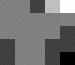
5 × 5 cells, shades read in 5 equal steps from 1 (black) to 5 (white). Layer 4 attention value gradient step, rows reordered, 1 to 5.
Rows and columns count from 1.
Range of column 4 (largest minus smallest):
2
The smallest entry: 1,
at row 5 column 5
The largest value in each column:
3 3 3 4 5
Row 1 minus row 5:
1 0 -1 2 4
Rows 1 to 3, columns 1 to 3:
3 3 2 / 3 3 3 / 3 3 3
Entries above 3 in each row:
2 0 0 0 0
